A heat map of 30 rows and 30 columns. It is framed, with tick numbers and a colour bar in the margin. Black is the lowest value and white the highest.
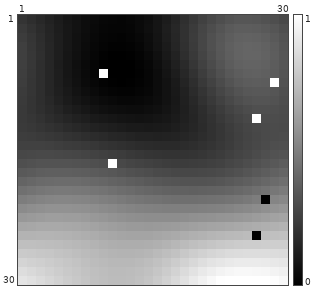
Roughest part: bottom right. Stripes: none. Ninth with the lowest average: top middle. Lone odd cells: 6, 4 higher and 2 lower than their neighbours. Slope: up to the bottom. Calmest part: top middle.
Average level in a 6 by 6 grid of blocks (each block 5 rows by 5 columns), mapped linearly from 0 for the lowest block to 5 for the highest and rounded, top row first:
100122 | 100122 | 111112 | 222222 | 333333 | 444455
